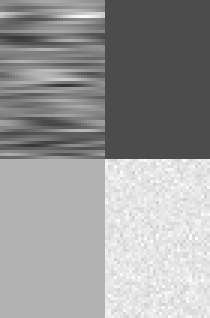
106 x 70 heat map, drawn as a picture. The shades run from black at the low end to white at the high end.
The table splits into 2 rows of 2 panels. Panel 1,1: middling, streaked across, strong in contrast. Panel 1,2: low, flat. Panel 2,1: high, flat. Panel 2,2: very high, fine-grained, faint in contrast.
